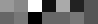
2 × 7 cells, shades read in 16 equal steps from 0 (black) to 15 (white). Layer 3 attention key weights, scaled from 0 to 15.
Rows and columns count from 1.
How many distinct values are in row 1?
7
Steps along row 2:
up down up same up down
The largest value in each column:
9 8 15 6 10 7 5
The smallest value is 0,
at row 2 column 3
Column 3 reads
15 0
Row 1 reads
9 8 15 1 10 2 5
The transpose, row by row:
9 6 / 8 7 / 15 0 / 1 6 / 10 6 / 2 7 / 5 5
